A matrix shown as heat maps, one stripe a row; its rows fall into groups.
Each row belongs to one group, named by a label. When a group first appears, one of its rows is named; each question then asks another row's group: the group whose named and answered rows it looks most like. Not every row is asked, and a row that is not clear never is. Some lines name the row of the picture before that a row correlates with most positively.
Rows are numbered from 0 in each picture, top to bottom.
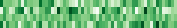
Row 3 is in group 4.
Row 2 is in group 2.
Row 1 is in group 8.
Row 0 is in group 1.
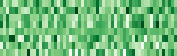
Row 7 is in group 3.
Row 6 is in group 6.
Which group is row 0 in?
1
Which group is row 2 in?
4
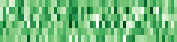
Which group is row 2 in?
8
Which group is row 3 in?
2
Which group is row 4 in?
4
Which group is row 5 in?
3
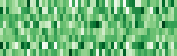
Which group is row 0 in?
3
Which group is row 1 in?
4
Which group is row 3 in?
1
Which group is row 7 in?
2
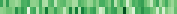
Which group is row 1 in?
2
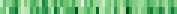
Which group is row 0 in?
6
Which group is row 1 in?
6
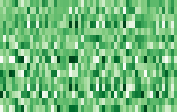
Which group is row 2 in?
2
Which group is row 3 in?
2
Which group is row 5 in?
1
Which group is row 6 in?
4
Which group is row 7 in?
6
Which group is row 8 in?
8
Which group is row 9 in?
3
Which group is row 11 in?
2
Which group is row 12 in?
2
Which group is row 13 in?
4
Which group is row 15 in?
8
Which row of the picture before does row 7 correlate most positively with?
1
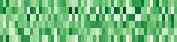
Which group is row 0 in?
4
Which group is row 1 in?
2
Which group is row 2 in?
3
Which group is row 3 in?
1
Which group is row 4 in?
8
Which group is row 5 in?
4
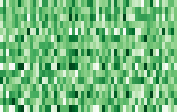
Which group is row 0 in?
6
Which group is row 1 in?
2
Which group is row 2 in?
2
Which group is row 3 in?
6
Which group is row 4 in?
3
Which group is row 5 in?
8
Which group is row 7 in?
6
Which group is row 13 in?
6
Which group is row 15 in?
8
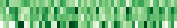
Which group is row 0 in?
4
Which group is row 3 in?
8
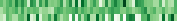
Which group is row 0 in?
2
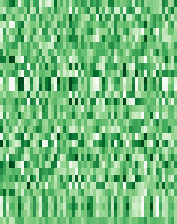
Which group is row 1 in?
3
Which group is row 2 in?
2
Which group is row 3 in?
8
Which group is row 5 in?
8
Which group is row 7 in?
4
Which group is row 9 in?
2
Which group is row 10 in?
1
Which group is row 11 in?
8
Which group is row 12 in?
8
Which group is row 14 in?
2
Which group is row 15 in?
6
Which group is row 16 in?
6
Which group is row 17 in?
4
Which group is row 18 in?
1
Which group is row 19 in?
8
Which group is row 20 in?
4
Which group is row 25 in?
2
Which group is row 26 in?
3
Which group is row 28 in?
6
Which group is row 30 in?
6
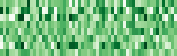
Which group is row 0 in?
3
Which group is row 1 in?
4
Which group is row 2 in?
8
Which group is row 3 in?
3
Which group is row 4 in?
4
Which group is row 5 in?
6
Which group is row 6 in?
8
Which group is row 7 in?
4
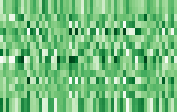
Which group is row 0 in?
6
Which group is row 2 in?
8
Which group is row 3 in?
3
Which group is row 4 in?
2
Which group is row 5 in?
6
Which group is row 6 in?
3
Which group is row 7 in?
4
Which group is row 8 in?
8
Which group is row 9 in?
8
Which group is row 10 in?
2
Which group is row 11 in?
3
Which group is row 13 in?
3
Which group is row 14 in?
4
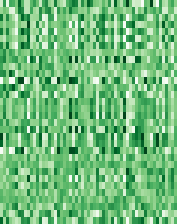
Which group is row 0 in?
6
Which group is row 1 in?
8
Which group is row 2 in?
4
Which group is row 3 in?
3
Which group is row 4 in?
4
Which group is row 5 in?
3
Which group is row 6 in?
4
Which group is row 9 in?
1
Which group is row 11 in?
8
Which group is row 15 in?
2
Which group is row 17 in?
4
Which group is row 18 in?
2
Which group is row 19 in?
4
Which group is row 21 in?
8
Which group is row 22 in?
3
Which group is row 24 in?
6
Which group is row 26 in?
6
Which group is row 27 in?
3
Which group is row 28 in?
2
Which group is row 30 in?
8
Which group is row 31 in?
4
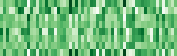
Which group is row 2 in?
3
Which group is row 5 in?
4
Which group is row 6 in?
3
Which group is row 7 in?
2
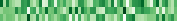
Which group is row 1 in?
2
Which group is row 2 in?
3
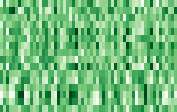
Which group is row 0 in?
6
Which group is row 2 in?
3
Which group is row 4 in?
6
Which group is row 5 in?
2
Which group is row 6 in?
6
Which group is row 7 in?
6
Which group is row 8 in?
1
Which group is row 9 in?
6
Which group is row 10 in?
4
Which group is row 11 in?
4
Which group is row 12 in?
8
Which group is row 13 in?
8
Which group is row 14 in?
8
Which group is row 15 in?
4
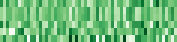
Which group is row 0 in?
4
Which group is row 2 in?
3
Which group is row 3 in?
4
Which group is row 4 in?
8
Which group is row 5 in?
2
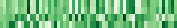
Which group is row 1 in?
3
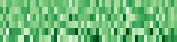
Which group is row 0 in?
3
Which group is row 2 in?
2
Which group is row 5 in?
1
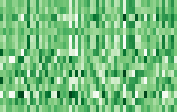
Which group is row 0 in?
3
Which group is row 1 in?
3
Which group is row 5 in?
3
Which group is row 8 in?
8
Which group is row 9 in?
6
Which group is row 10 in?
2
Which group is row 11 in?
1
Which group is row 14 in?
2
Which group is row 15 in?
3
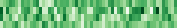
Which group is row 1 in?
4
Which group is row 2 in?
1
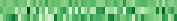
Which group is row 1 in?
3
